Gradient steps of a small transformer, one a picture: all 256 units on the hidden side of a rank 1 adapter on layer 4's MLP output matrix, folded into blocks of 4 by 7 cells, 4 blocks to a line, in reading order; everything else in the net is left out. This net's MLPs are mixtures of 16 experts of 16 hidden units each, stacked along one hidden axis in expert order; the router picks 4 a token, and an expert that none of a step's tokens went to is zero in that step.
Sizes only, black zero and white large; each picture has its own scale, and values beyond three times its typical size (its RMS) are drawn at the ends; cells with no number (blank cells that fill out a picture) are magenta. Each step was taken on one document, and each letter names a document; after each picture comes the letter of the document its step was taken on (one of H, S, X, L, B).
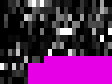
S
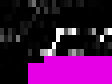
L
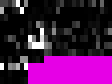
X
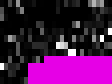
X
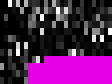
S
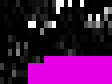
S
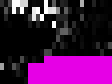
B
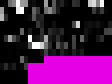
X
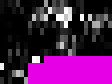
S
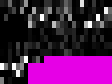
S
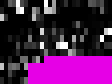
X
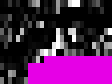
L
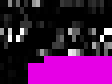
L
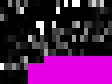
X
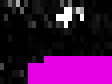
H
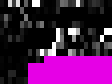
L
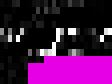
L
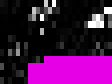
S
